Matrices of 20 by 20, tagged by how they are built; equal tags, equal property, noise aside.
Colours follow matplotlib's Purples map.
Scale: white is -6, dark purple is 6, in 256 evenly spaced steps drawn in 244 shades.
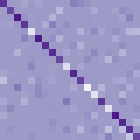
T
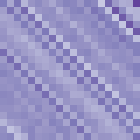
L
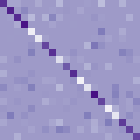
T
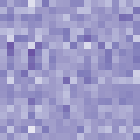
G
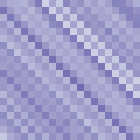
L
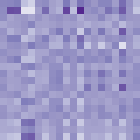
G
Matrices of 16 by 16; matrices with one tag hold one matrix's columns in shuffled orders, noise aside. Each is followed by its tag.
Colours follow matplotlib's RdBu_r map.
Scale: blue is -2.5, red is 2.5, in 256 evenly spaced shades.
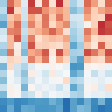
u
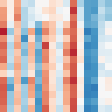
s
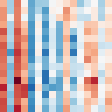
s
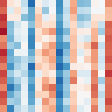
s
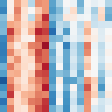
s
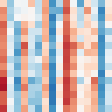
s
